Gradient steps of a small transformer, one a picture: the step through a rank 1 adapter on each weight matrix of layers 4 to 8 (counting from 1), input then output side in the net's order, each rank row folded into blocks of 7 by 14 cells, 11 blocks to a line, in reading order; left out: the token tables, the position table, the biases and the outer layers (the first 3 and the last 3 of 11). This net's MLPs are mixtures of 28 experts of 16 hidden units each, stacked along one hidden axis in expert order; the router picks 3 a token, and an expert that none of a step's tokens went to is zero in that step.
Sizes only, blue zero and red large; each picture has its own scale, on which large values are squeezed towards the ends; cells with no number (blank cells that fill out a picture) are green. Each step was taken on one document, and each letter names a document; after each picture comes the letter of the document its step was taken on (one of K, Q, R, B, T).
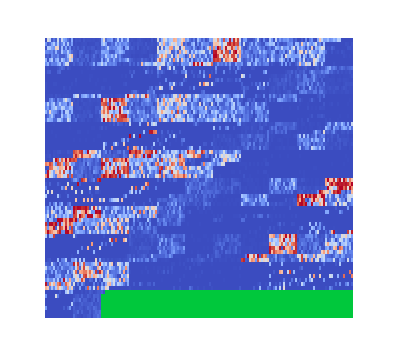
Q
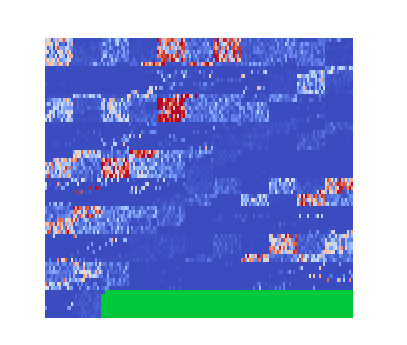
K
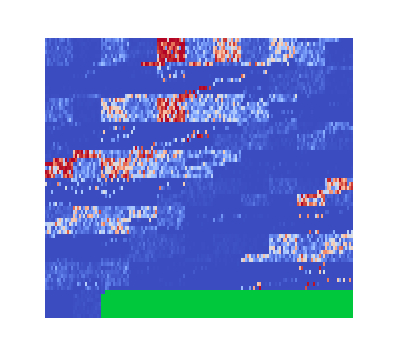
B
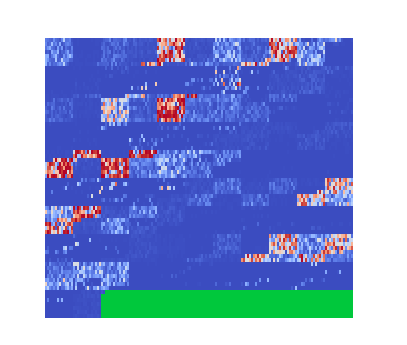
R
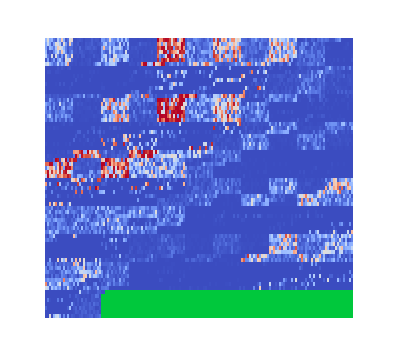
K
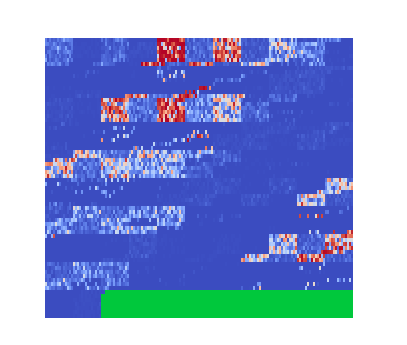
B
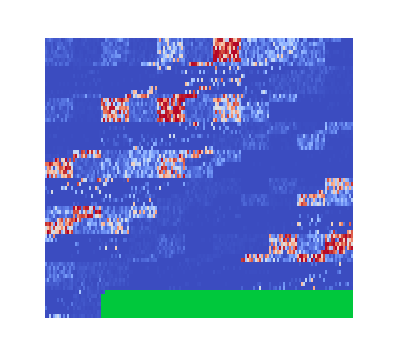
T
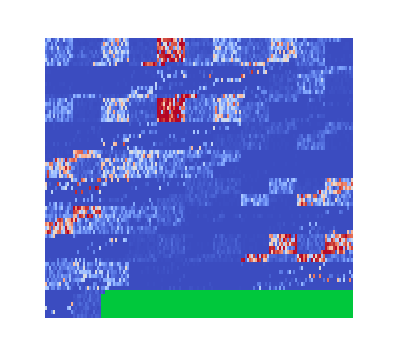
K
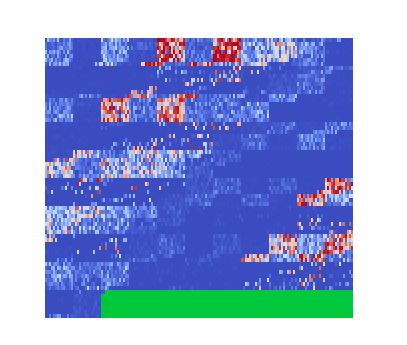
T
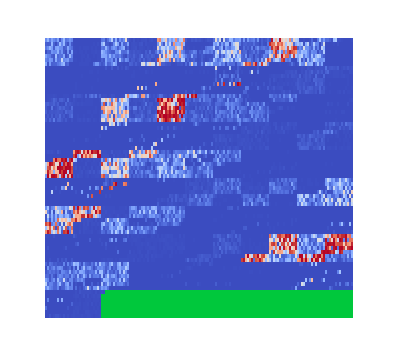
R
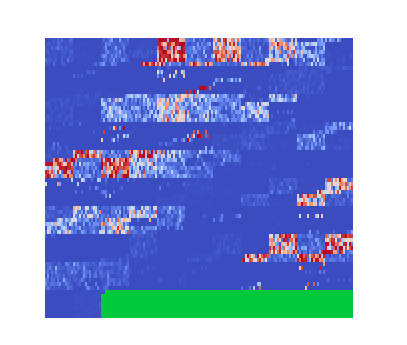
B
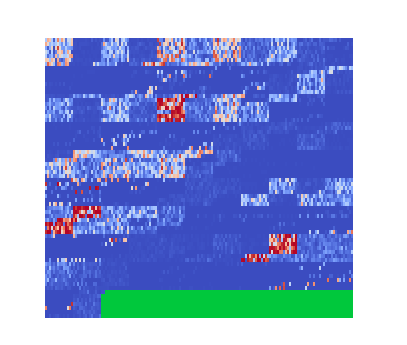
K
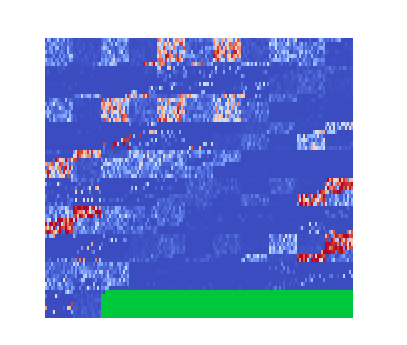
Q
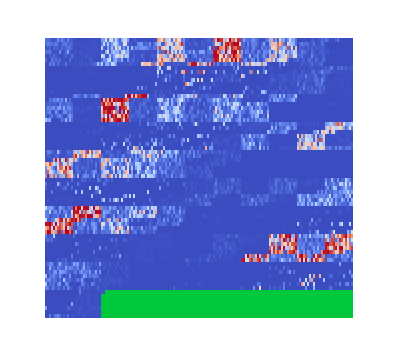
T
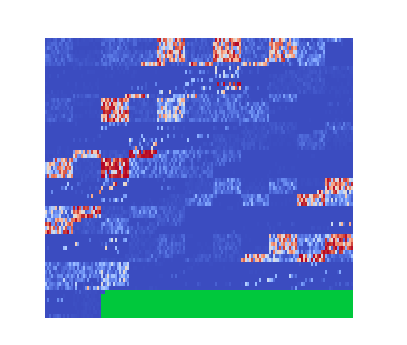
R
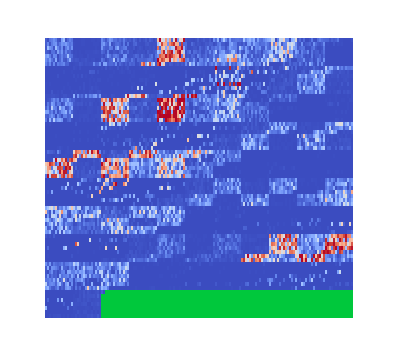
R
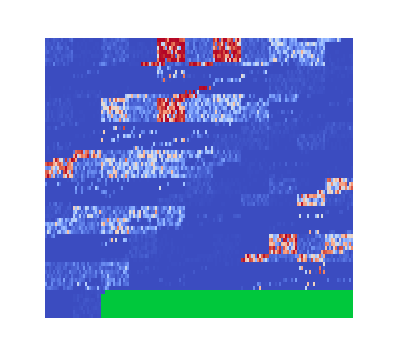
B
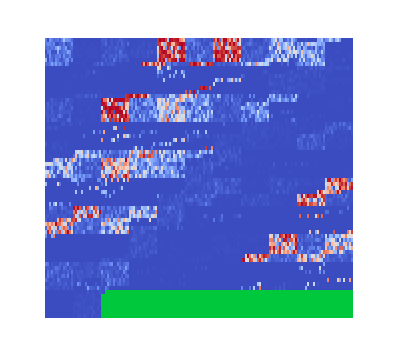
B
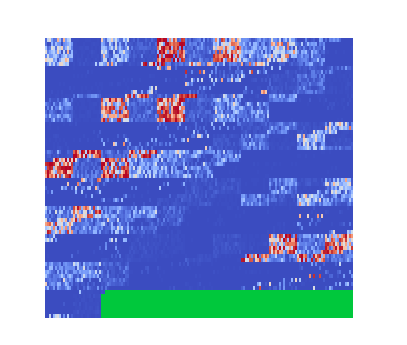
T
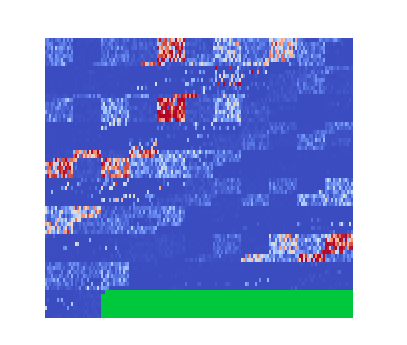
R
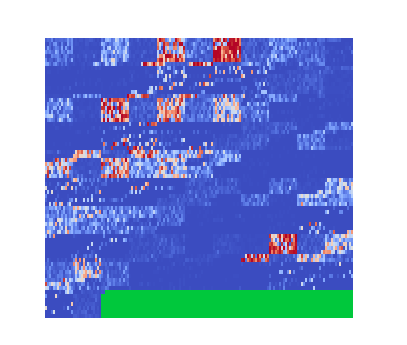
Q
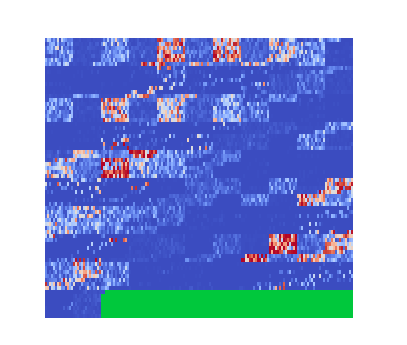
Q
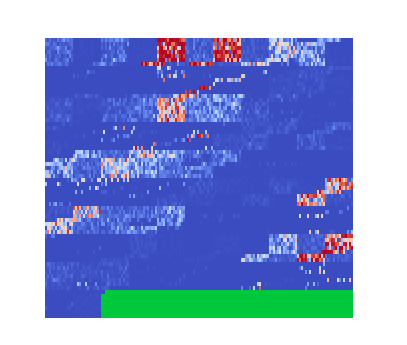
B
